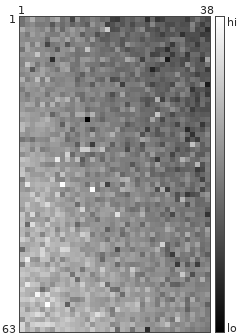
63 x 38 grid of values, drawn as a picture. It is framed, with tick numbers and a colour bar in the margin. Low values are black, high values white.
The halves do not mirror each other. The ninth with the lowest average is the top right. The ninth with the highest average is the bottom left. There is an overall slope up to the bottom left. The grain is fine, like static.
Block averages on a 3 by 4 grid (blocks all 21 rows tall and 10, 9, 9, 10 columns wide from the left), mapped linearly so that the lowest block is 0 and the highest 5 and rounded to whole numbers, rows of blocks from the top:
3 2 1 0 / 4 3 2 1 / 5 4 3 2
